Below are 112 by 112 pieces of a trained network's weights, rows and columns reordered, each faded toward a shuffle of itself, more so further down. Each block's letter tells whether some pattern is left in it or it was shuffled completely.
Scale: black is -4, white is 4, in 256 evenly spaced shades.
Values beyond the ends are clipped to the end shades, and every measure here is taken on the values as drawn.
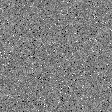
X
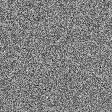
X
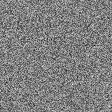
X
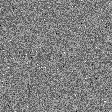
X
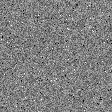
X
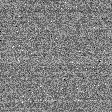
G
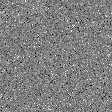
X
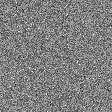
X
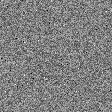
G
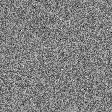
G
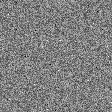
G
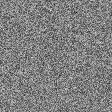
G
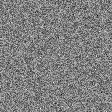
X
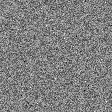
X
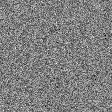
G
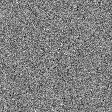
X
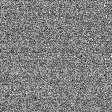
G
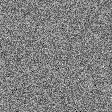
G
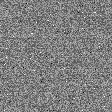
G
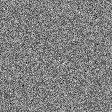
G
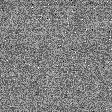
G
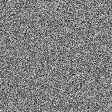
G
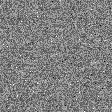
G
